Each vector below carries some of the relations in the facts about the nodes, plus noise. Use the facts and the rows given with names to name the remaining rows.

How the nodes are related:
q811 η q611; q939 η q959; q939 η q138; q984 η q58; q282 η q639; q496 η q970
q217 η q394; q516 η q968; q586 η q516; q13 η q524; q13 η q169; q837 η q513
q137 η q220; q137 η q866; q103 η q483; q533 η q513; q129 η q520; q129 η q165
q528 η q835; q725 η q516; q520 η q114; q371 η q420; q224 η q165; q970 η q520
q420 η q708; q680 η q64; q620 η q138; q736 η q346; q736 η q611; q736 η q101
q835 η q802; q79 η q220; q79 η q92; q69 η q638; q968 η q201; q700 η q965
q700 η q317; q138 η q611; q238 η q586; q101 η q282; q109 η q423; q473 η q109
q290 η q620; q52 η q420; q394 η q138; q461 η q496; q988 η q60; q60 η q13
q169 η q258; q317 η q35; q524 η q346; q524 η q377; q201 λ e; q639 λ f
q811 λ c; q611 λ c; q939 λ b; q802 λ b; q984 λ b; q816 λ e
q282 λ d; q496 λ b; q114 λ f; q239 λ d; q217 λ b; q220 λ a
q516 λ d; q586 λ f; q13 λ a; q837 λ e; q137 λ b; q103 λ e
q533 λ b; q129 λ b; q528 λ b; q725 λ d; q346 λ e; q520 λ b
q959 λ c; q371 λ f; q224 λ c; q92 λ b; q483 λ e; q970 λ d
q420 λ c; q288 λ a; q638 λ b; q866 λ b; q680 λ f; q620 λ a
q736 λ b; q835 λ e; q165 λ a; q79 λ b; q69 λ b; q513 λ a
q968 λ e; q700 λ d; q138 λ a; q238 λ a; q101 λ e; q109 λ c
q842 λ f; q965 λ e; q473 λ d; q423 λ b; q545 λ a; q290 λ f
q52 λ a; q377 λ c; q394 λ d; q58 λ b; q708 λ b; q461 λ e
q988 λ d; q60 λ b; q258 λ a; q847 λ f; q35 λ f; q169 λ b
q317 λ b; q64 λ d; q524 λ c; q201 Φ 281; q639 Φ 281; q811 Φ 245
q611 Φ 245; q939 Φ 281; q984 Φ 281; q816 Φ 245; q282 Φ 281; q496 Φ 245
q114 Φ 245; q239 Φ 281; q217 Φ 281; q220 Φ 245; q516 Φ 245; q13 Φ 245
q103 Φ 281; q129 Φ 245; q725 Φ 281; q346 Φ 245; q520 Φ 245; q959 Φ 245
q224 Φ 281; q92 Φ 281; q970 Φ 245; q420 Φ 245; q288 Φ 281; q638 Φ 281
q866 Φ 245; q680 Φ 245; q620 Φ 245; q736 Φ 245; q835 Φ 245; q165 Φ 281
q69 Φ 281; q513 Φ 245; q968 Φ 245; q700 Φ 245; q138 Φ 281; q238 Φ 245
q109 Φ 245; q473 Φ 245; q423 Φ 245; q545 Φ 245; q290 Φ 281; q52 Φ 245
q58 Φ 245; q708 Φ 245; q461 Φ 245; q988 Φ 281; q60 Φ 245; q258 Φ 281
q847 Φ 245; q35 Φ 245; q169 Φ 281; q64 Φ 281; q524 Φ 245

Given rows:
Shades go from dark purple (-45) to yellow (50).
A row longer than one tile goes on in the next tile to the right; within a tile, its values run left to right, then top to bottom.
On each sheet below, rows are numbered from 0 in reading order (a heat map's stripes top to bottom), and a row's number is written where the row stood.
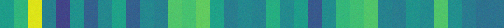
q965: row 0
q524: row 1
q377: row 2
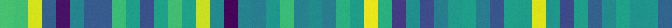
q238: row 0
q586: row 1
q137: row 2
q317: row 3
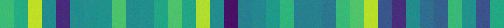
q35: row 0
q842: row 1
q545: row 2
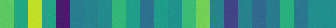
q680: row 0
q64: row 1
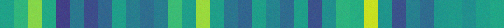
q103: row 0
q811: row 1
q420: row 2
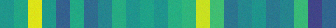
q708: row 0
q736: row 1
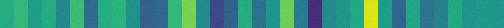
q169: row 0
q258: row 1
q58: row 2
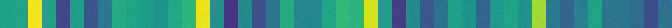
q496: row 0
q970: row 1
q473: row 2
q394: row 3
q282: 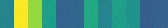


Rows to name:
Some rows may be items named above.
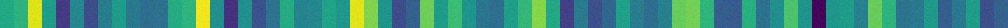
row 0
q837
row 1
q970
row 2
q639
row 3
q103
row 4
q13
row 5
q939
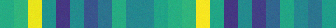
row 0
q970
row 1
q461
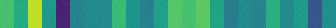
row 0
q847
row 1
q524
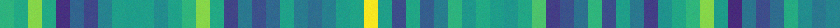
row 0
q224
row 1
q103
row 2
q520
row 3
q138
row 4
q725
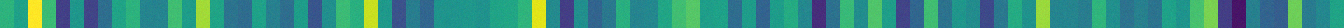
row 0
q129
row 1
q811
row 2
q109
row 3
q516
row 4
q988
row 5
q290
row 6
q959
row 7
q165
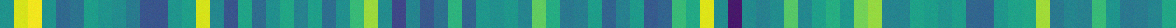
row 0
q101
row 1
q802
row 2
q201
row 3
q217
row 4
q114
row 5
q346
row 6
q611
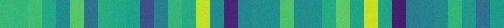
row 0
q60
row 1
q35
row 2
q680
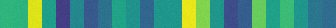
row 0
q473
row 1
q639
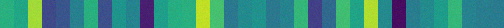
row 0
q620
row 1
q736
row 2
q842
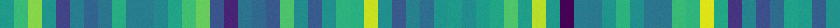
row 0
q239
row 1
q288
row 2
q420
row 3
q371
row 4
q700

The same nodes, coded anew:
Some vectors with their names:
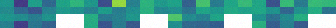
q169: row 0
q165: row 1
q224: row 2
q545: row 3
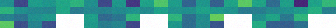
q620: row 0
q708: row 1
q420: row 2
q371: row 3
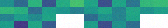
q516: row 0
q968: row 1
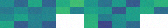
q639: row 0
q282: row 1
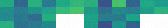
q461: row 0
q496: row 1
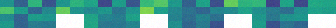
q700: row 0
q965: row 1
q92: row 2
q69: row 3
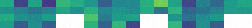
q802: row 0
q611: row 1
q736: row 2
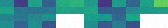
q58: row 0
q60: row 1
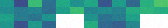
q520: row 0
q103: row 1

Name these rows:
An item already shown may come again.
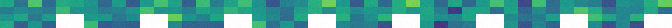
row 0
q114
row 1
q290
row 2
q224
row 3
q346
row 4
q109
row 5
q988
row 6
q129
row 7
q377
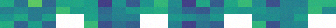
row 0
q114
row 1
q939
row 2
q169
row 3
q101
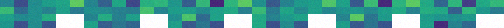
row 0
q524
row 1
q842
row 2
q586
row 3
q811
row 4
q586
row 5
q725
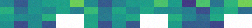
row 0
q524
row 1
q811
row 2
q258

